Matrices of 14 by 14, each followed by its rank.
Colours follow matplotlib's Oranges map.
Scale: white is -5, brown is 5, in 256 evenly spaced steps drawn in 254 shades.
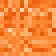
three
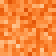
full rank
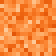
full rank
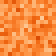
full rank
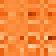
two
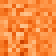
three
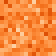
full rank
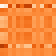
one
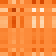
one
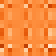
one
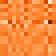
two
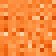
three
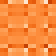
one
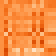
two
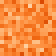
full rank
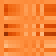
one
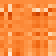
two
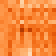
three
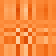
one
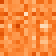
three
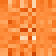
two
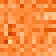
three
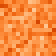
full rank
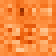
three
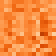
three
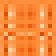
one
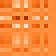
one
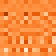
two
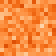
full rank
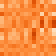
two
